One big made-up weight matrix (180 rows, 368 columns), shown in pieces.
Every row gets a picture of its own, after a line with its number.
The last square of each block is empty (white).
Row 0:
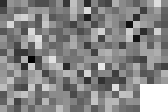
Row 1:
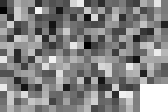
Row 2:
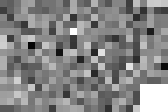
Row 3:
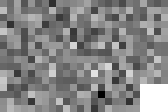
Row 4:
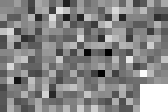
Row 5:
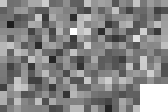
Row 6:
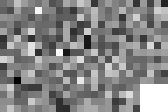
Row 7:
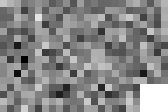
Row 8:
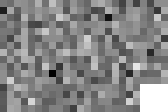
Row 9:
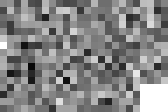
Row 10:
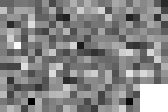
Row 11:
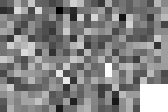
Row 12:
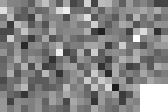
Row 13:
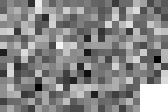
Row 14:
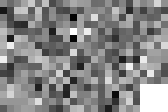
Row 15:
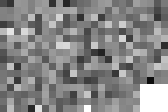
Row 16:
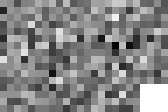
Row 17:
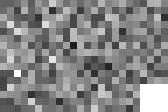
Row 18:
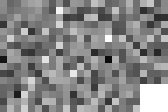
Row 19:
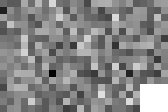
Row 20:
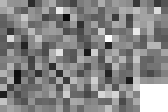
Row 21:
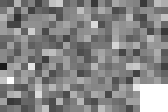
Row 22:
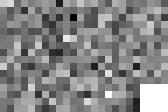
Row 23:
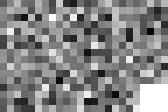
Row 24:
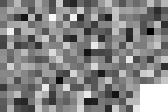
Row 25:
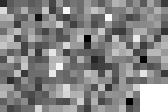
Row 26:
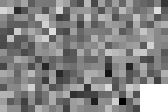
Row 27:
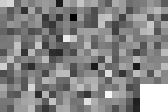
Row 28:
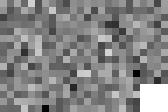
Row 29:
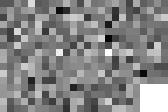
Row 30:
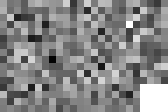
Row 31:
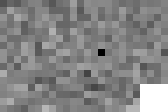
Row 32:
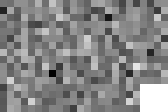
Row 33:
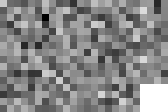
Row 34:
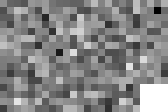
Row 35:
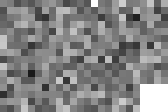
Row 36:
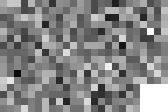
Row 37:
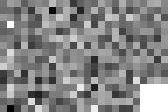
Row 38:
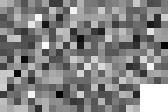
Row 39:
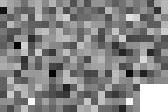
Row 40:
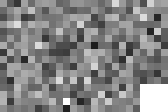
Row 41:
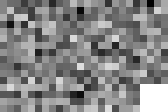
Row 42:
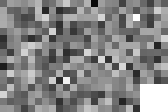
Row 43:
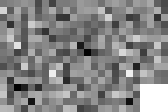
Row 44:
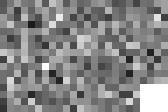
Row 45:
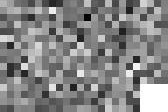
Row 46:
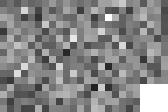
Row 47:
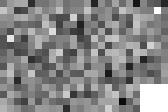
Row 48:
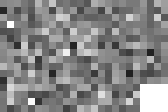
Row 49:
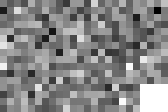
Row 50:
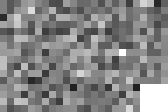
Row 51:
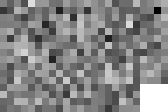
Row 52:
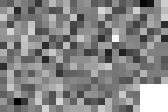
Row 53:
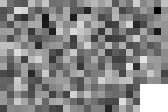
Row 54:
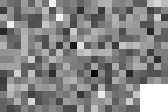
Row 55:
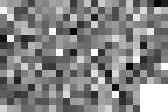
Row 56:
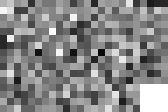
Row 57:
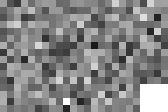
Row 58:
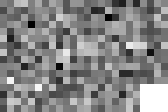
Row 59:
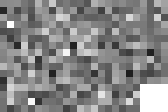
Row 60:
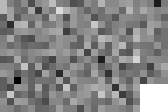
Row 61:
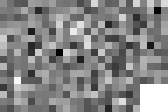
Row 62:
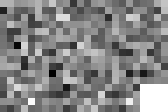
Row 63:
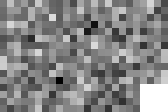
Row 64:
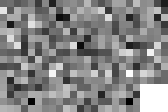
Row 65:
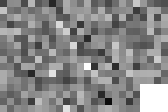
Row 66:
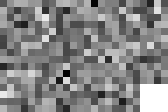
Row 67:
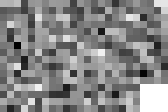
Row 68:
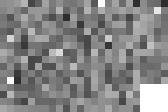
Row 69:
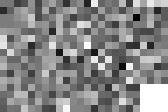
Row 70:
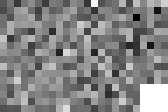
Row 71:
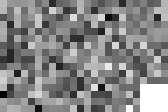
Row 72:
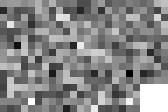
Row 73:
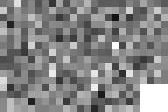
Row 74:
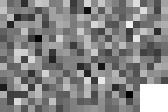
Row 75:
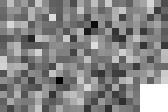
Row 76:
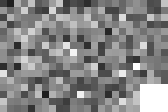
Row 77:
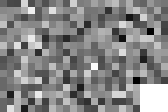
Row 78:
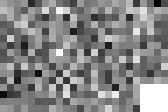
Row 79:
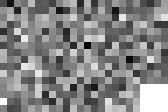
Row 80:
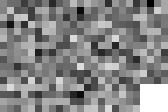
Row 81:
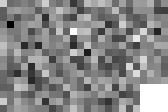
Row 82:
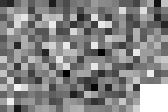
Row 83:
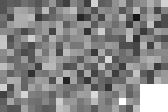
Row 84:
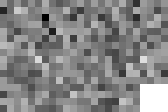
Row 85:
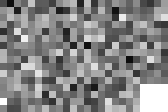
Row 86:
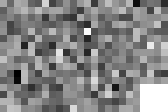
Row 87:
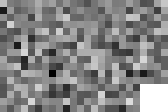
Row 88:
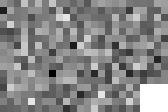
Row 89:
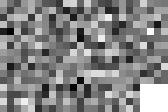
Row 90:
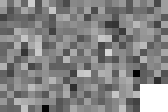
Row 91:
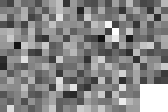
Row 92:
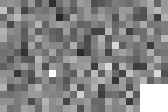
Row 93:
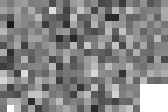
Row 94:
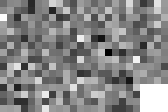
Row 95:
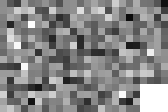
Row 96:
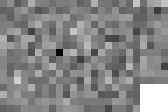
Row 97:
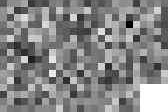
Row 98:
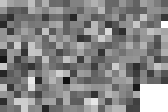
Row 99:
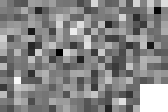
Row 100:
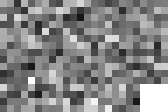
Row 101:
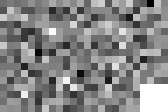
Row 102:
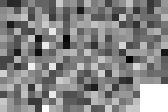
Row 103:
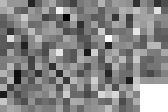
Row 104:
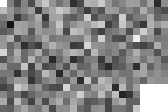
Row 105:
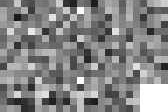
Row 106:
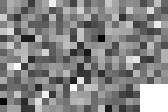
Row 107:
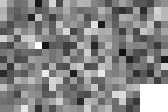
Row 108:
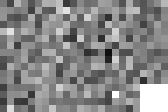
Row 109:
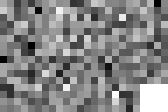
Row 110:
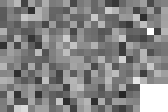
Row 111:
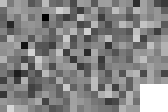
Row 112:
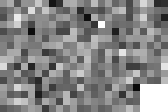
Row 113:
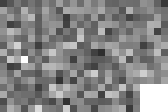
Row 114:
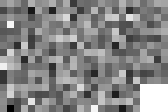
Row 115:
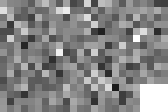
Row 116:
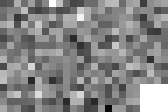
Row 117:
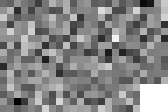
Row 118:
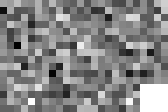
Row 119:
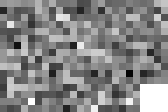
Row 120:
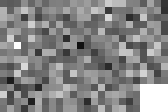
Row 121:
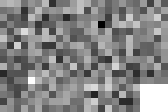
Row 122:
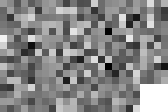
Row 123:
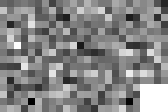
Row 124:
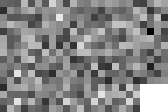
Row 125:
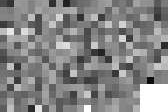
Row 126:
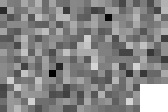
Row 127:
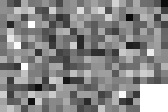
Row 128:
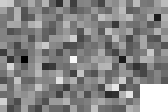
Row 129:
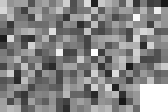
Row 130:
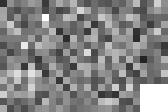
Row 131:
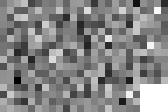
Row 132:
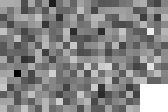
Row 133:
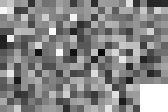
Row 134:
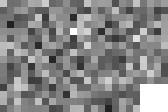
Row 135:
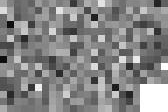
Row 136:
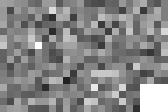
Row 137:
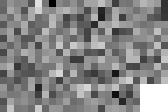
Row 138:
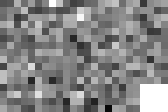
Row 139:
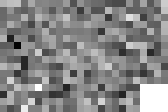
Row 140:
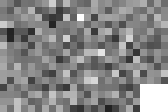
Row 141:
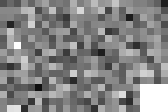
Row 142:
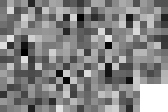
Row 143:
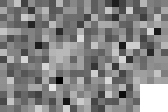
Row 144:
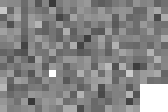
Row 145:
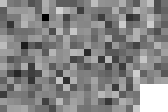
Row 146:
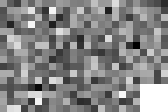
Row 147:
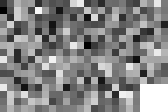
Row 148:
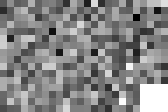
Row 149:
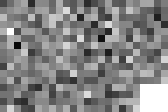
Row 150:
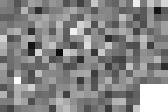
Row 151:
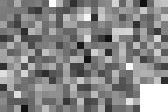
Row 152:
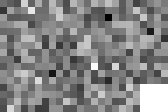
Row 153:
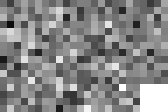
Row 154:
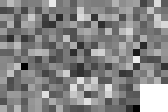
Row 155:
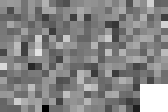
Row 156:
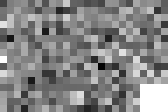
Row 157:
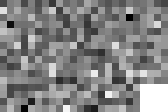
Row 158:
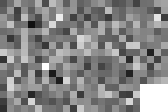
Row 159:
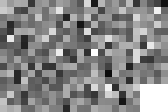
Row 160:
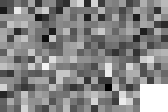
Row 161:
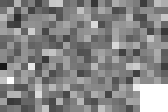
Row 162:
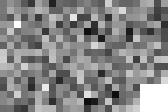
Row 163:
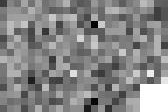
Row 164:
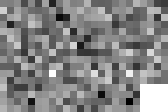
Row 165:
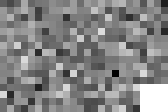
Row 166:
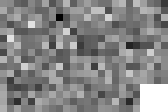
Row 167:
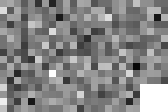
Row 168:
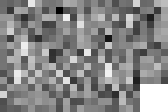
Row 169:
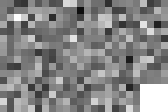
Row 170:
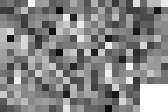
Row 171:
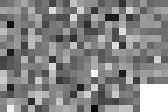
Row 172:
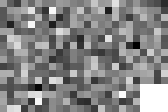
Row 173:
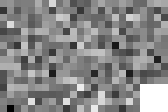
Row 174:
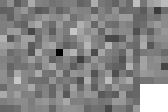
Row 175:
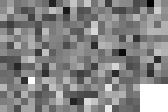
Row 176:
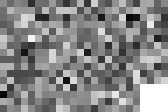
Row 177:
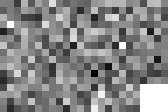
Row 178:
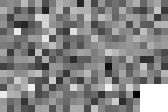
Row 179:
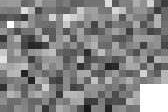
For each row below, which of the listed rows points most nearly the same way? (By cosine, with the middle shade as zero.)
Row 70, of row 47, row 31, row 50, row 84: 84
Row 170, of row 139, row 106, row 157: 139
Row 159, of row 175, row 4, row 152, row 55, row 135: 55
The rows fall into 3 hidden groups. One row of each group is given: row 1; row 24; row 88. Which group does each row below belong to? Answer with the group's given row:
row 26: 1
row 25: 88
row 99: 1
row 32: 88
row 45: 24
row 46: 88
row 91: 24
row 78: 1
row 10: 88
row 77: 88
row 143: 88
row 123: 88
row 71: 88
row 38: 88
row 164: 88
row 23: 24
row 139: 88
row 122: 1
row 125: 24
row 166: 88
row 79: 24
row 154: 24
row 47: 1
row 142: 1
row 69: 1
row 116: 24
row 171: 88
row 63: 24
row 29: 24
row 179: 24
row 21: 24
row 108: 24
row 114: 88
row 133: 1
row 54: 88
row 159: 1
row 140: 24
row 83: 1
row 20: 1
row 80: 24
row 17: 88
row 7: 88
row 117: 24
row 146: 88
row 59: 88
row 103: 1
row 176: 1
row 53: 1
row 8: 88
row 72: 88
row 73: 88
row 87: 88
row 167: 88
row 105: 24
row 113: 88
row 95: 88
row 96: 1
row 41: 24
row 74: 1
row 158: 88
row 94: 24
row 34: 1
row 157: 88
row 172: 88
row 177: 88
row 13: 24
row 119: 88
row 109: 1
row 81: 1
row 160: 1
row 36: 88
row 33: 1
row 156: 24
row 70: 1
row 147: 1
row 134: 1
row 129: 1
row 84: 1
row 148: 1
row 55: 1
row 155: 24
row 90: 24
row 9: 1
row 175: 24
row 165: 88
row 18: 24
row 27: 24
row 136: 24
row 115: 1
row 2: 1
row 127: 88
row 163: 24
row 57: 88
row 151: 24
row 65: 88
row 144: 88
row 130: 1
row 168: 1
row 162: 24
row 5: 1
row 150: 1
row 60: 1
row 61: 1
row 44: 88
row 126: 88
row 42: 1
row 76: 24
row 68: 1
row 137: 24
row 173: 88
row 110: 88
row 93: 88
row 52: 24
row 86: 1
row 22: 24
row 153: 24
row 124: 88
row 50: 24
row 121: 24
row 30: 1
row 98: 24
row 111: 1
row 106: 24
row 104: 1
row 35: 1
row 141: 88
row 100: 24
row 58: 88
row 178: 1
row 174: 1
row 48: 88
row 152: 88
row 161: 24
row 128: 88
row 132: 88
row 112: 24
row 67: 88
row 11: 1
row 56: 1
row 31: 24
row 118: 88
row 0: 1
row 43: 88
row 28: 24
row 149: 24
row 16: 88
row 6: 1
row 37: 88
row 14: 1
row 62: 88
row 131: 1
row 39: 88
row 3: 88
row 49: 1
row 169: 24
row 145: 1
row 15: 24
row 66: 1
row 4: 24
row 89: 24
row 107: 24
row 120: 88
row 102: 24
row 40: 88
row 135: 1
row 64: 88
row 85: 24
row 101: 24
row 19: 88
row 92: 88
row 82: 24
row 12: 1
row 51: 1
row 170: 1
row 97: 1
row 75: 24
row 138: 24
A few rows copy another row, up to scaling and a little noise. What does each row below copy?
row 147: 1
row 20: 103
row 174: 96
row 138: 116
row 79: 85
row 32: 8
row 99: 61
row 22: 27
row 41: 80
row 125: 15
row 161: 21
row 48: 59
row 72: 119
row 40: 57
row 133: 56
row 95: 127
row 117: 52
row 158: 44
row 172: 146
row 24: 23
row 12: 115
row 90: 28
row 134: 5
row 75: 63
